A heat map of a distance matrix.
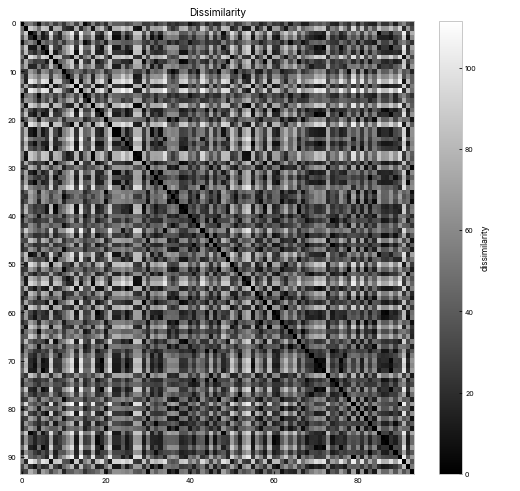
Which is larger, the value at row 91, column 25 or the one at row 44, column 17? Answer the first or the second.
the first
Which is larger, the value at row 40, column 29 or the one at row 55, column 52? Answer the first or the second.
the first
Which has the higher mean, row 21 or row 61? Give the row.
21
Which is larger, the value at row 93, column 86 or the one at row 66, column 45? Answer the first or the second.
the second
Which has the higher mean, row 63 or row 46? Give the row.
63
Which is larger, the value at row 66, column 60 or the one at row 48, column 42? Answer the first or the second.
the second
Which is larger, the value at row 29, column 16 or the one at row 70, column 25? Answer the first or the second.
the first
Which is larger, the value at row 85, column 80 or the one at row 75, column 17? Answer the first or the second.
the first
